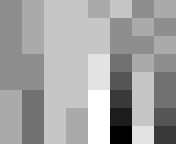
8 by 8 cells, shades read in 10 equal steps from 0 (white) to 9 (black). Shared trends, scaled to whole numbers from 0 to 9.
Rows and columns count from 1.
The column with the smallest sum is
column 5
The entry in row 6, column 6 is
7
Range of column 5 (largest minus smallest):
3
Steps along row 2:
down down same same up down up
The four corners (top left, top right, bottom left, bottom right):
4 3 3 7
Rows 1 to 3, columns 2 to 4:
3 2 2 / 3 2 2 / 3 2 2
